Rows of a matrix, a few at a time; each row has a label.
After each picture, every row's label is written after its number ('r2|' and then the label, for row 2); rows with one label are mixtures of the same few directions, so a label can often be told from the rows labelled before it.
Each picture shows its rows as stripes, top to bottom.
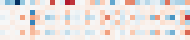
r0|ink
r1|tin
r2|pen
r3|tin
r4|pen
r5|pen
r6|tin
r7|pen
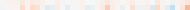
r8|tin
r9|tin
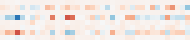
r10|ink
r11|tin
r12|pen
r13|ink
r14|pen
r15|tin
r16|ink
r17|ink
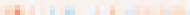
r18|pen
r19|ink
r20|ink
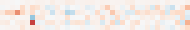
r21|ink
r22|tin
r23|ink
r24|pen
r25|pen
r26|tin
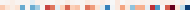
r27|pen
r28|tin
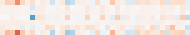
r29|ink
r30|pen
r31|pen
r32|pen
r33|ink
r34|tin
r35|ink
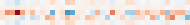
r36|ink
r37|ink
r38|ink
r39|tin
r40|ink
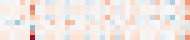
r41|tin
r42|pen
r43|pen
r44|tin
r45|ink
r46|pen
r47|pen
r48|pen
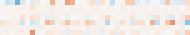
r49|ink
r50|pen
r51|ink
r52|tin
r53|tin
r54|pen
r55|pen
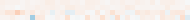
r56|tin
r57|ink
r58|ink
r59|pen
